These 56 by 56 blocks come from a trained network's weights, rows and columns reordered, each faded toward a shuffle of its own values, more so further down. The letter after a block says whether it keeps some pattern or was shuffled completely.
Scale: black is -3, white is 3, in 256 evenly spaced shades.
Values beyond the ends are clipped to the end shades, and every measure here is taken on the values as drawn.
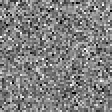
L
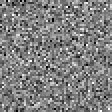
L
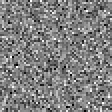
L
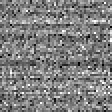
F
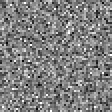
L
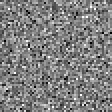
L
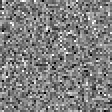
L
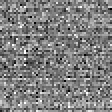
F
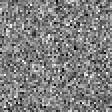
L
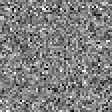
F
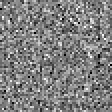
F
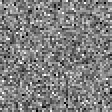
L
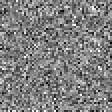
F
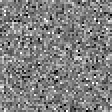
L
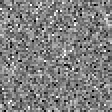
L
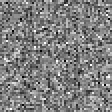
F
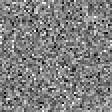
L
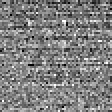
F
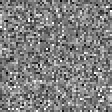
L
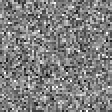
L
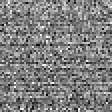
F
